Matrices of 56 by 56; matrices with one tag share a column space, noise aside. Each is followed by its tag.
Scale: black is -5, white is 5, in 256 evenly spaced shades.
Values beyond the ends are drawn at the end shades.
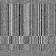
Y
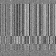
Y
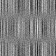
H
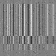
Y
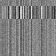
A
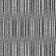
H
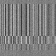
Y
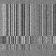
Y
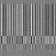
Y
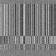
Y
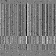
Y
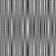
H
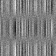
H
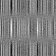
H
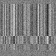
Y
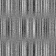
H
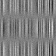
H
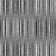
H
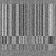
Y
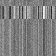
A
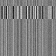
A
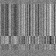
Y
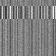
A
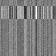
A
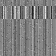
A
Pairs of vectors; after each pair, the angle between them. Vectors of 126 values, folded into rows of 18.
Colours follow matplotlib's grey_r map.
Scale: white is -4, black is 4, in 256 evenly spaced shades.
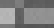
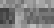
nearly opposite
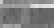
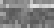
nearly parallel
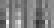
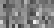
partly opposed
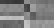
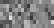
partly aligned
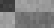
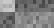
nearly opposite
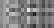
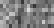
partly aligned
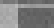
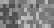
partly opposed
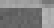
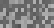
orthogonal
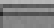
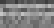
nearly opposite
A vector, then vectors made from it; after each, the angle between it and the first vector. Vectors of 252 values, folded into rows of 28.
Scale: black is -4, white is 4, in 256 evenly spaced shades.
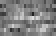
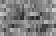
nearly opposite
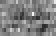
nearly opposite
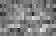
nearly parallel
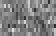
partly opposed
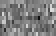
partly opposed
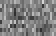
partly opposed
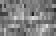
nearly parallel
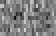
partly opposed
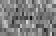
partly opposed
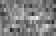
nearly parallel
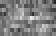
nearly parallel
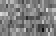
partly opposed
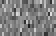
orthogonal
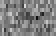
partly opposed
